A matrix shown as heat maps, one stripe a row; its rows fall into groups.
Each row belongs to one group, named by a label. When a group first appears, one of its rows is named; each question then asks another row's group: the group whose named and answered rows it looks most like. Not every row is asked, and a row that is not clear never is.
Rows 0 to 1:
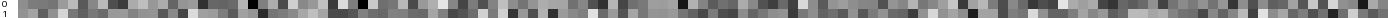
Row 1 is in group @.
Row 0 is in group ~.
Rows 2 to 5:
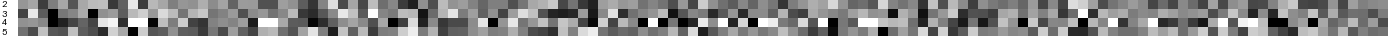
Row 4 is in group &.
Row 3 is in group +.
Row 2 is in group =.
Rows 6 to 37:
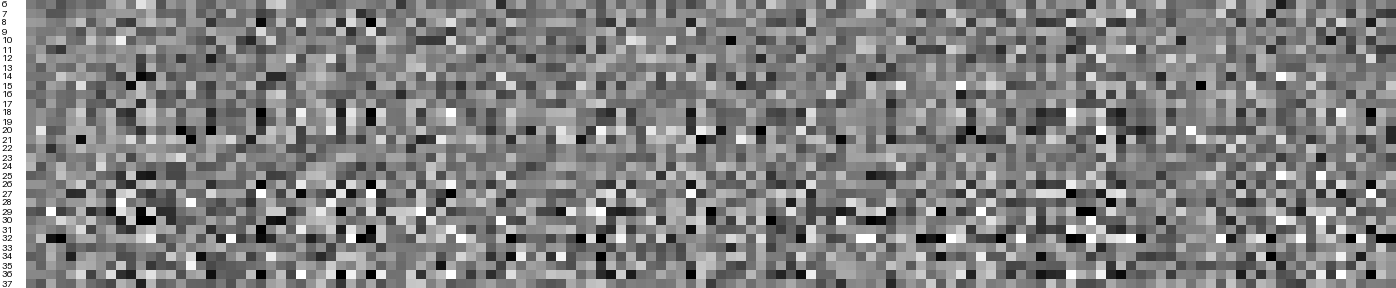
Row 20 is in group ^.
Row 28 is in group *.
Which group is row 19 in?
~
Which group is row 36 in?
~
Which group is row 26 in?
~
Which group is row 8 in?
~
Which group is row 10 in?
*
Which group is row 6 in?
&
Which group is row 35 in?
*
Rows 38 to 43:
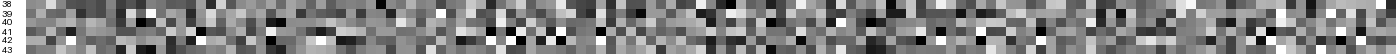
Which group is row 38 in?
^
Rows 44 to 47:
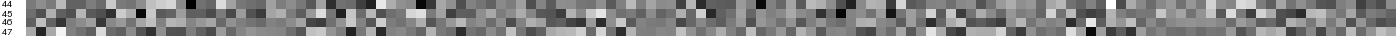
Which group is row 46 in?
+
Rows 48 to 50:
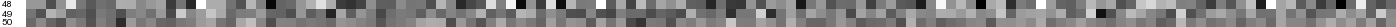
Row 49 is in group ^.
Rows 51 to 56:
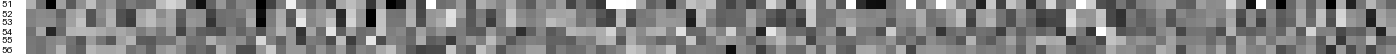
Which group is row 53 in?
~
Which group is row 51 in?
=
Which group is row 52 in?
~
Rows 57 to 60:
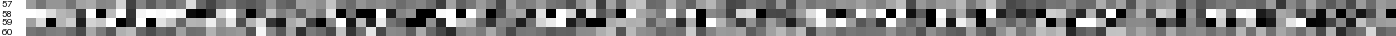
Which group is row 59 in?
=
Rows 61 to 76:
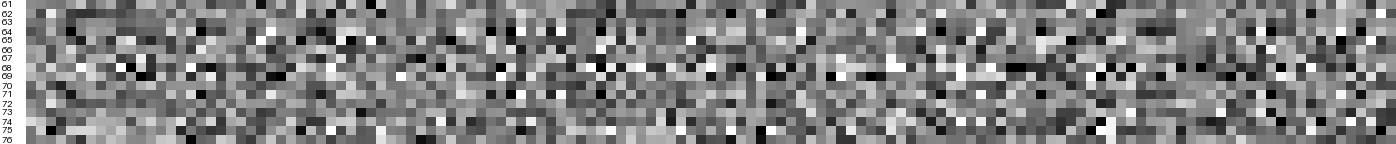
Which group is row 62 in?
^
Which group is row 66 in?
@
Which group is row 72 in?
^
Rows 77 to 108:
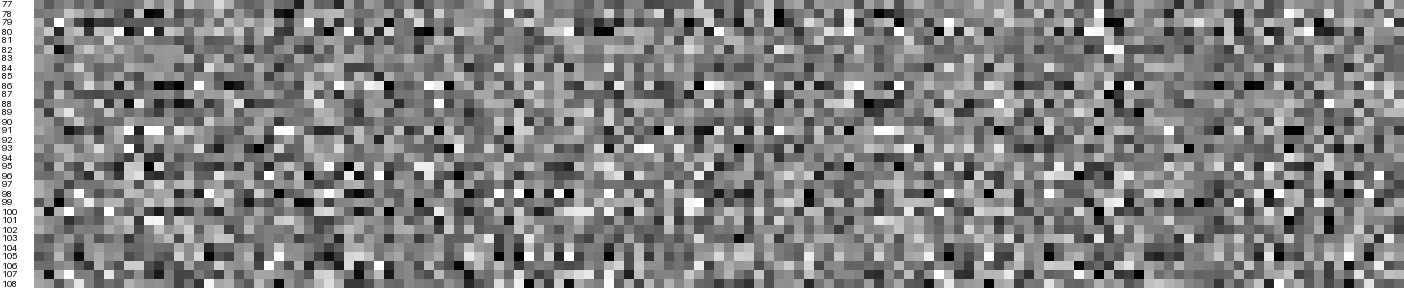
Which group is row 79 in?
^
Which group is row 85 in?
~
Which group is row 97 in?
&
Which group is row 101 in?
&
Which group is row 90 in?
@
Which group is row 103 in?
^
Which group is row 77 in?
^
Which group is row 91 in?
&
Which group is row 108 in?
@
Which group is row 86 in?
*
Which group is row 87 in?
^
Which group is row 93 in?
*
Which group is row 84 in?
@
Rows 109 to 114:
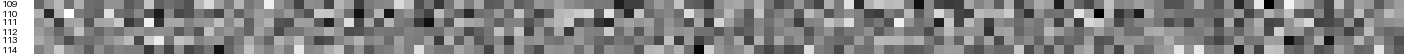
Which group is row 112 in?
@
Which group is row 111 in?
=
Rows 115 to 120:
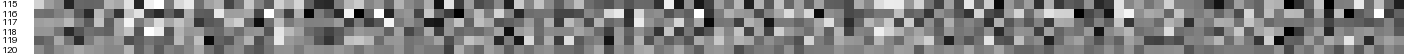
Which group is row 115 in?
&
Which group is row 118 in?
&
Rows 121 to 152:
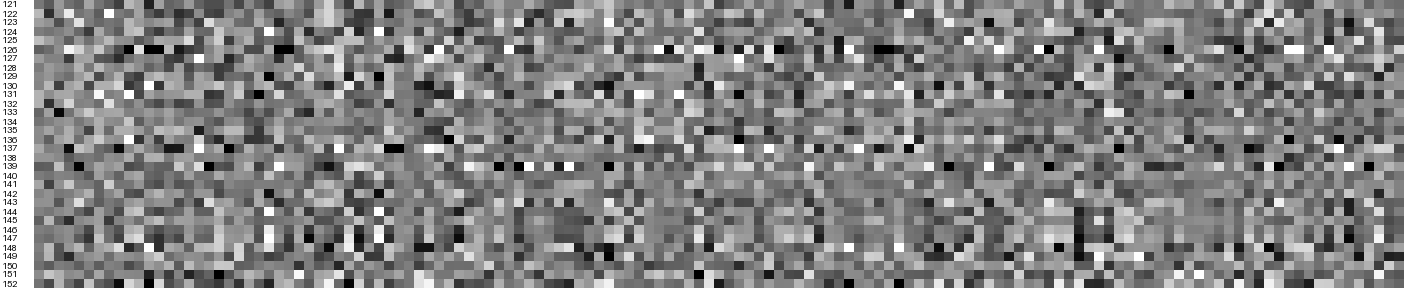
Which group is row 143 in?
@
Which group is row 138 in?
&
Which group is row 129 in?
~
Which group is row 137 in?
*
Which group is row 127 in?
*
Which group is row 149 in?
+
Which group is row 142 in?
~
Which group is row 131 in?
*
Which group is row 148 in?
=
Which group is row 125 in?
&
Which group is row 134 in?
*
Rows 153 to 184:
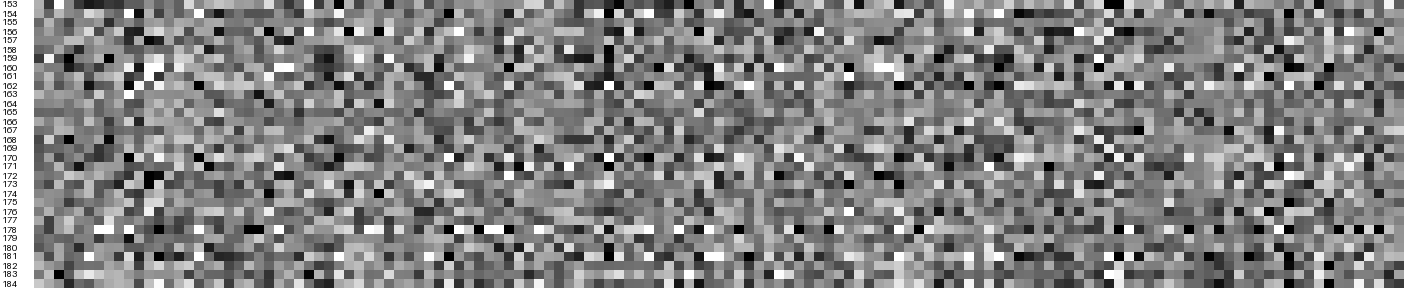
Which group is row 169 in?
&
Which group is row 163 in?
*
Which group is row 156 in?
~
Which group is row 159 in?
+
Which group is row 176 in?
=
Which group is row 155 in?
+
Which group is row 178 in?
*
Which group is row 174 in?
~
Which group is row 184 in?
&
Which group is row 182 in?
&
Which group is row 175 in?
&
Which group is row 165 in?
^
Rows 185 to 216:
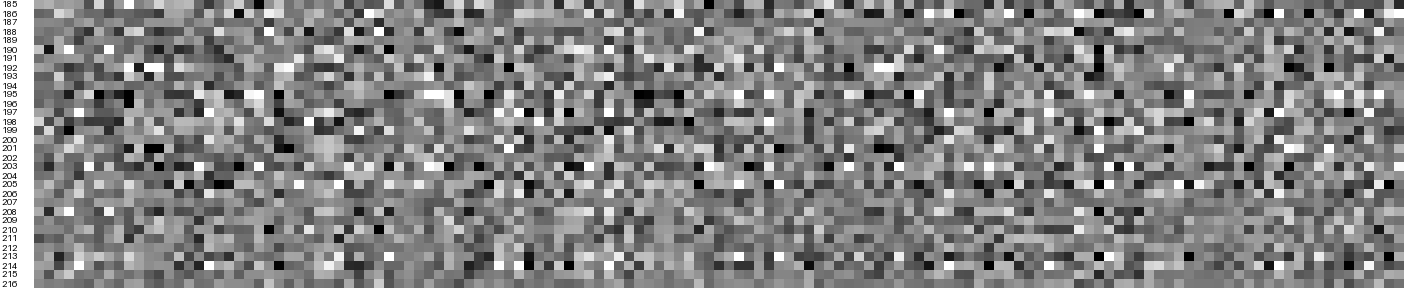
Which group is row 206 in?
@
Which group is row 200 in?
@
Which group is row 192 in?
&
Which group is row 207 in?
*
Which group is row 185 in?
*
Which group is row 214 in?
@
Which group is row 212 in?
@
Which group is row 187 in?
~
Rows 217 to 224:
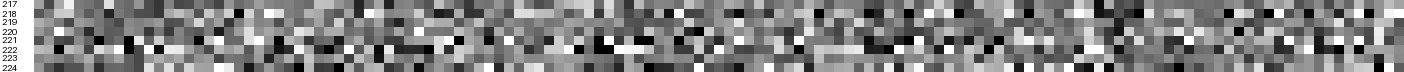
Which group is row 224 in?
^
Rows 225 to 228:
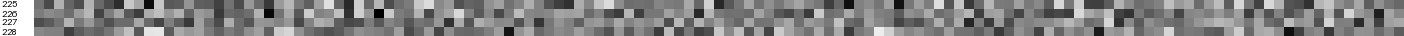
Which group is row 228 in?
&
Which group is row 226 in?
~
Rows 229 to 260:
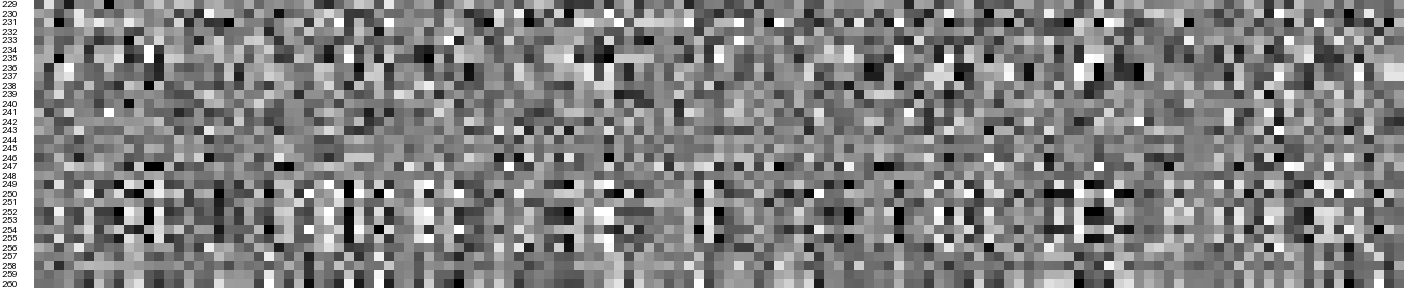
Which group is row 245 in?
&
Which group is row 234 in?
=
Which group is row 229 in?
+
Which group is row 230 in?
@
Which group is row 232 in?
~
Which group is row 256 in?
@
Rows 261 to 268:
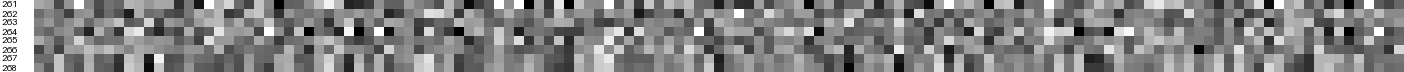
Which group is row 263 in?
=
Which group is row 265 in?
@
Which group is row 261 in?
@
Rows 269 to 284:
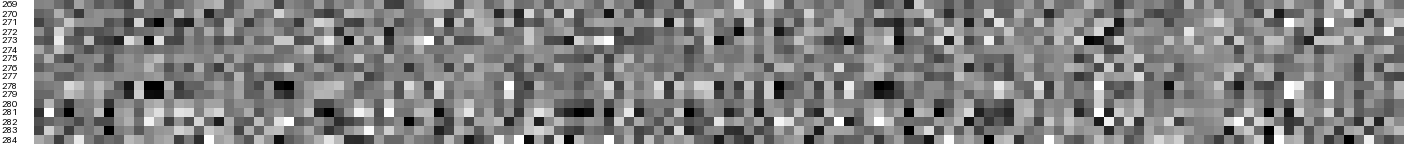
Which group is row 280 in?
+
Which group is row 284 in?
@
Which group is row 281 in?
+
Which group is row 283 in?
+
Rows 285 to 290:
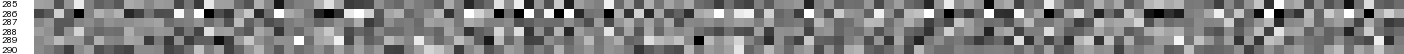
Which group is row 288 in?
@
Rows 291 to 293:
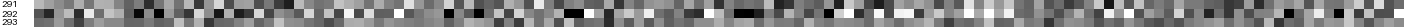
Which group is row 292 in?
*
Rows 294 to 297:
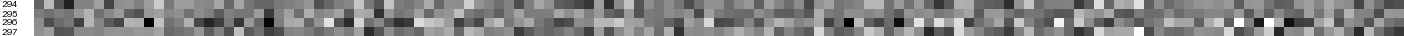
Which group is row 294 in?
+
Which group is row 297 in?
+
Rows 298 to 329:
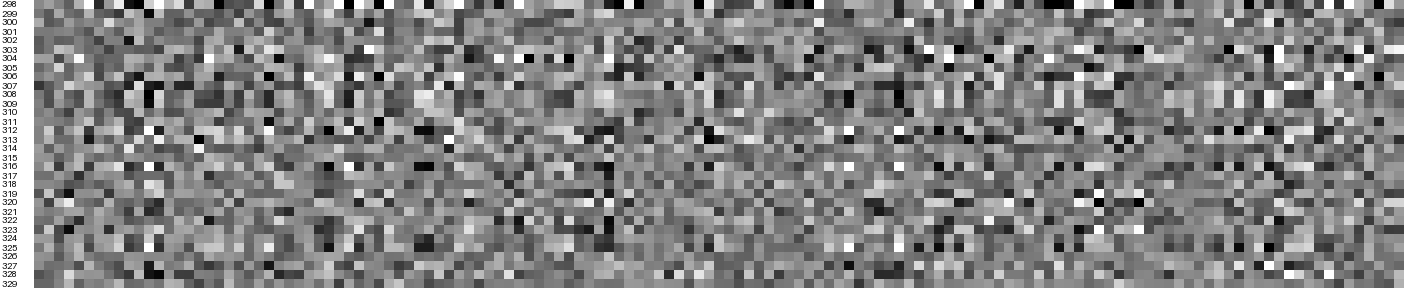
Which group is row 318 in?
&
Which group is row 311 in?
~
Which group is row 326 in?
@
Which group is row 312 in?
=
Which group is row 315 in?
@
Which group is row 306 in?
~
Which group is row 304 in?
@
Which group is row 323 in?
+
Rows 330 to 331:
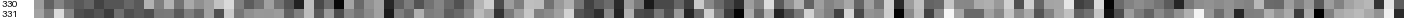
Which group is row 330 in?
^
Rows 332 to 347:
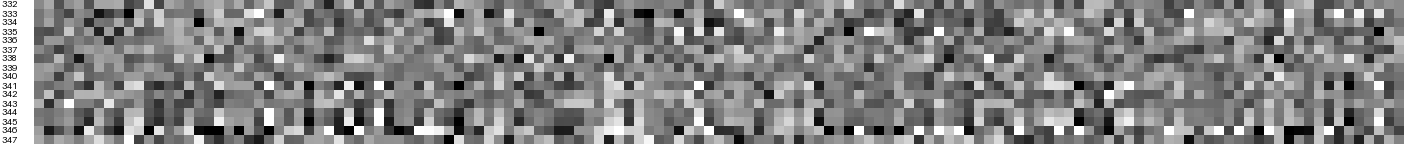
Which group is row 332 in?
=
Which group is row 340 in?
@
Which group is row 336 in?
+
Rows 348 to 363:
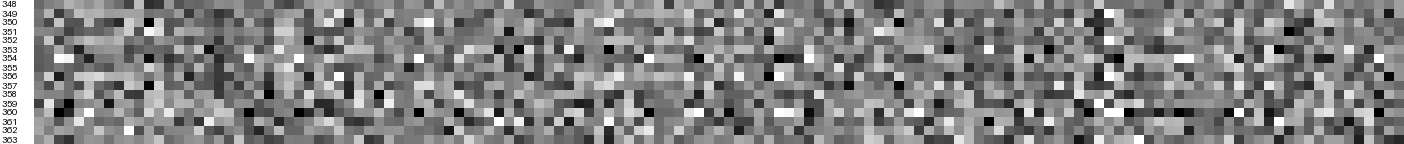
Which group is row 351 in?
&
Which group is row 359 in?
+
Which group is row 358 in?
~
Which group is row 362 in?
*
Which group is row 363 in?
+
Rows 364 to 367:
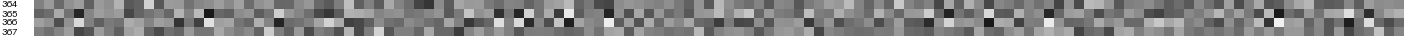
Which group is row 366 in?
@
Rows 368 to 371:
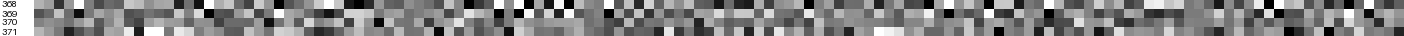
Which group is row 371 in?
&
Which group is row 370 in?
~
